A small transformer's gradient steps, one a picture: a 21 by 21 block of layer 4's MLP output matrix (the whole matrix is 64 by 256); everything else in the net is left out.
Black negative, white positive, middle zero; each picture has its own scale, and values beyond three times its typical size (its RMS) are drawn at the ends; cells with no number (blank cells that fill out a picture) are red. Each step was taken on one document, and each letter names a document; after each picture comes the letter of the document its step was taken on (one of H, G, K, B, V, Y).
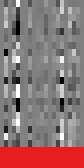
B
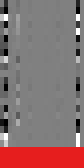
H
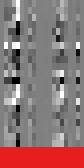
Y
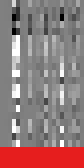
B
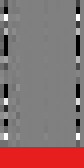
H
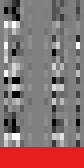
Y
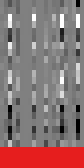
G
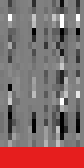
G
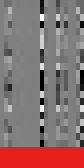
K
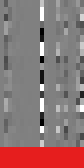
K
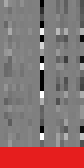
K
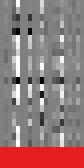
B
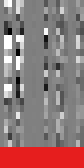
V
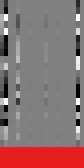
H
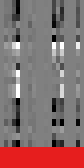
Y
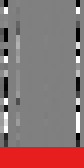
H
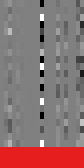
K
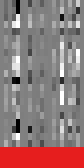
B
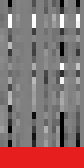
G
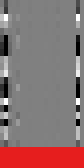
H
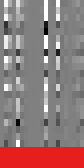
V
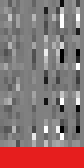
G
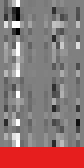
Y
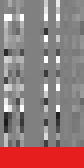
V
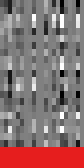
G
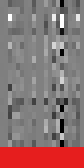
G
